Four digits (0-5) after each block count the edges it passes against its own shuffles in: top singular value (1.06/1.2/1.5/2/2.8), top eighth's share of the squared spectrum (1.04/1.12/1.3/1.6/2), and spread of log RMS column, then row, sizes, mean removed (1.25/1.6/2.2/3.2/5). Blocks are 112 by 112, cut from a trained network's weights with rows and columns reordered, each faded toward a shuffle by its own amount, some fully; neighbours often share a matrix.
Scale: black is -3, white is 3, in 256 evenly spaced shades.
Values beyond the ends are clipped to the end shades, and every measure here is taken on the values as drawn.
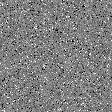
0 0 0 0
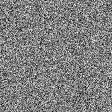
0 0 0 0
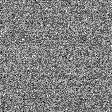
1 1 0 0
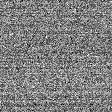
3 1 0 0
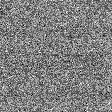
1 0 0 0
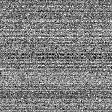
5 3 1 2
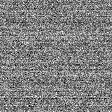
3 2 0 1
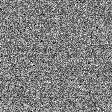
1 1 0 0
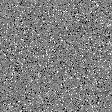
0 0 0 0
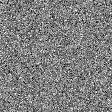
0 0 0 0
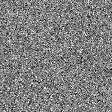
3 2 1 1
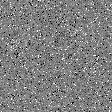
1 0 0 0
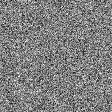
1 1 0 0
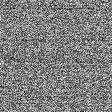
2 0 0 0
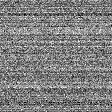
4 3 1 2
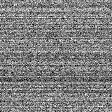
4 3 1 2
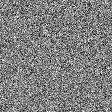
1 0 0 0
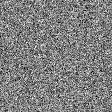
1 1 0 0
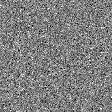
2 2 1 0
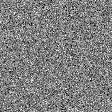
1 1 0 0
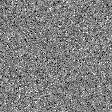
1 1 0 0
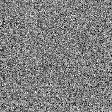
2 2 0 1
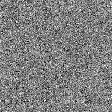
2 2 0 1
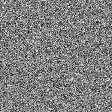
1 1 0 0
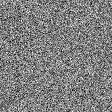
1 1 0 0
